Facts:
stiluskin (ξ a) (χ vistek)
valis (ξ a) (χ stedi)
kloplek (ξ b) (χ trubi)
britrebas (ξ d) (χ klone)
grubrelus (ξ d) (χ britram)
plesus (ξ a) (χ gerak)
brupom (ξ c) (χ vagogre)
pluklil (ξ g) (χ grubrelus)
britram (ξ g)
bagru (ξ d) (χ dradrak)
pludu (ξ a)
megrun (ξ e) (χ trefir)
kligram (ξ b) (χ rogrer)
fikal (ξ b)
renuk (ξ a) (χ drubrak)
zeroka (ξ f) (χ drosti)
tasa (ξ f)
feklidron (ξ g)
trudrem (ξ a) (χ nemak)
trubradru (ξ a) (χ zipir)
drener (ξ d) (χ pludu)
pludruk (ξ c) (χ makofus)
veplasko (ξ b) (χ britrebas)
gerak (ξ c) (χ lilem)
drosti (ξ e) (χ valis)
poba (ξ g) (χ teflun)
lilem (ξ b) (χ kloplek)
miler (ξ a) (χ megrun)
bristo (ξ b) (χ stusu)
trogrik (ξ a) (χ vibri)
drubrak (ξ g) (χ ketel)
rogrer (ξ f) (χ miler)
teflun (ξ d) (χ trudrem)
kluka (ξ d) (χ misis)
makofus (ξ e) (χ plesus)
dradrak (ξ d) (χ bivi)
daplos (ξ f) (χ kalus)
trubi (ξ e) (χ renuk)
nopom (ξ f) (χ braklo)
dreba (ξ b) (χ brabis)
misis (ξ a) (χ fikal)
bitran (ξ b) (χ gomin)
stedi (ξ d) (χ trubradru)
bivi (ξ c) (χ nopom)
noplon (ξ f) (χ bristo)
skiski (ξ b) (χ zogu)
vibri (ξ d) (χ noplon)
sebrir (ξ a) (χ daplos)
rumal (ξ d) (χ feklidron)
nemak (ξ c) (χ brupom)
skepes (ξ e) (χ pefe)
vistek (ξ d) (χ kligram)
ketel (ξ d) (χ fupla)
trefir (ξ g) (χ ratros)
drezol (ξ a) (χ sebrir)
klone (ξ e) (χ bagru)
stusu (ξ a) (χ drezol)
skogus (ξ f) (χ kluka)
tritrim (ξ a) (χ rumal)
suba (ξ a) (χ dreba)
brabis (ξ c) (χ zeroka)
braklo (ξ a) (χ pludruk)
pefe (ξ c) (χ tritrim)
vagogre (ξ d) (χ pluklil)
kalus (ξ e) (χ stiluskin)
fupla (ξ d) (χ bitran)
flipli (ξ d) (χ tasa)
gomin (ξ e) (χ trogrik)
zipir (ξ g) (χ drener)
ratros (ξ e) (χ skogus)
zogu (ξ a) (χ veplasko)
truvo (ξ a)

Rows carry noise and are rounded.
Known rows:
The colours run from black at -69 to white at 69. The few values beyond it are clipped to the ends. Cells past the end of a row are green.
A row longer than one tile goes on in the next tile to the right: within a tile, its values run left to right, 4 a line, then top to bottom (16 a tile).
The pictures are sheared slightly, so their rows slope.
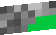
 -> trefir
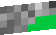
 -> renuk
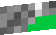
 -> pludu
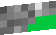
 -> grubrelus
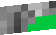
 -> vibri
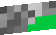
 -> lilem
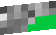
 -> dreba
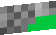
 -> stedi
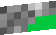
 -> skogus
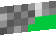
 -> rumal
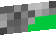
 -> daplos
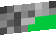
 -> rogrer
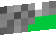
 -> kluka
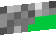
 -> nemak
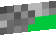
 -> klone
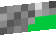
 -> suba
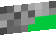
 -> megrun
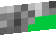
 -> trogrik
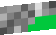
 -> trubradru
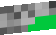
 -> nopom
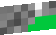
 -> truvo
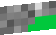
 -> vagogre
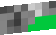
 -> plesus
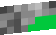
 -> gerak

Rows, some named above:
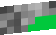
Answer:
gerak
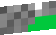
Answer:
kluka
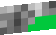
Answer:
trogrik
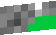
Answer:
misis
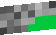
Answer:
trubi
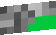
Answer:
gomin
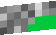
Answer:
trubradru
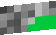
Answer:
kligram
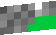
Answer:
kluka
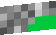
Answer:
trubradru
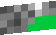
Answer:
feklidron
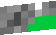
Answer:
misis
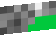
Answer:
feklidron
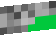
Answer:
nopom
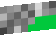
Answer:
trubradru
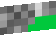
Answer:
rumal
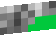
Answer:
trogrik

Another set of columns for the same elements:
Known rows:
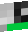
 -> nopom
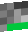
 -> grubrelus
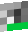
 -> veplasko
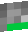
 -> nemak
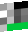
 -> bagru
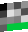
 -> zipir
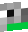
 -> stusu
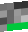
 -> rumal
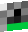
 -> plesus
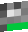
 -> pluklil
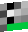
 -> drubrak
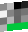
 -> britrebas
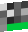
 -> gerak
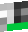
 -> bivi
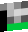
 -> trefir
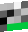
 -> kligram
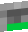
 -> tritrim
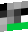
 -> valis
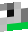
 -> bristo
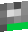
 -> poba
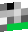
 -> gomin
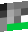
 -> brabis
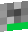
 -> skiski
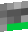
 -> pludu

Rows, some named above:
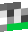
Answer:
noplon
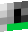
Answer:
braklo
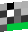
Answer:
trubi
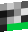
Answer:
rogrer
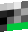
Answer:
miler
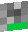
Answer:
skiski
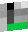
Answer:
bitran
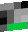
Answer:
kluka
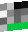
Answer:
britrebas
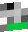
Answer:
gomin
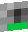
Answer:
zogu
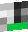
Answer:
bivi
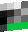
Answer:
miler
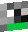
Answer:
makofus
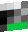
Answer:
miler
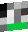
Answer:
drosti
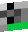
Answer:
renuk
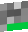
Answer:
fikal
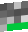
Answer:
dreba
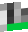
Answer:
trogrik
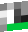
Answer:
klone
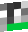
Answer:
vibri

